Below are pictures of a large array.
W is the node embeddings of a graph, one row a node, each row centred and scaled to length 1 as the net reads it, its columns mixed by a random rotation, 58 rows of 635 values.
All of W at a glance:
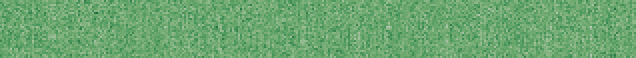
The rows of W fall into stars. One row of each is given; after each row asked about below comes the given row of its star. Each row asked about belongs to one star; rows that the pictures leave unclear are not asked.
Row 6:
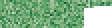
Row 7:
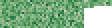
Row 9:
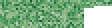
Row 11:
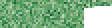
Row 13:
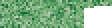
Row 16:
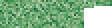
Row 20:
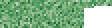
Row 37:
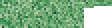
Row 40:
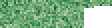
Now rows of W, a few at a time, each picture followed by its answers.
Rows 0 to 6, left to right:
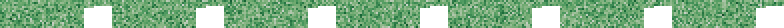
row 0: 16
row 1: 11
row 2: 40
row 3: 20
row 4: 37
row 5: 13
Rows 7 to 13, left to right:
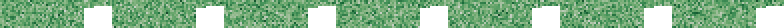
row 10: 40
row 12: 13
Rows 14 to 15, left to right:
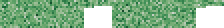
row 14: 40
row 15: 16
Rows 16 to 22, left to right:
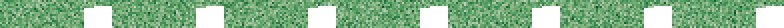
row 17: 7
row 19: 13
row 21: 11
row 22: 7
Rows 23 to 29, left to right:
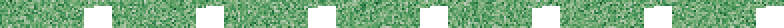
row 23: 6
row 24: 9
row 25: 16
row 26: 20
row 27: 20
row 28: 11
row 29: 16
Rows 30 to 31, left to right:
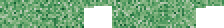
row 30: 11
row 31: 37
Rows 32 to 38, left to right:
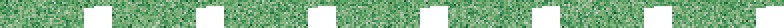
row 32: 40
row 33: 13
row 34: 16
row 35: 9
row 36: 13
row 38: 9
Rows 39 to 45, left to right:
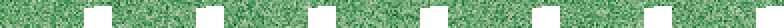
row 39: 6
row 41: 20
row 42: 6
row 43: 11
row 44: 37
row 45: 40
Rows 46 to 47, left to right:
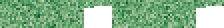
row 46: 9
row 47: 40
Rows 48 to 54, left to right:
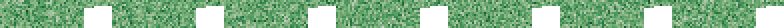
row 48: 20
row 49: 11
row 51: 20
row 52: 7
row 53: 40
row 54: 6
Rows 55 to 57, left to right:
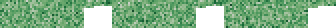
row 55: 6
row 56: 20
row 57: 9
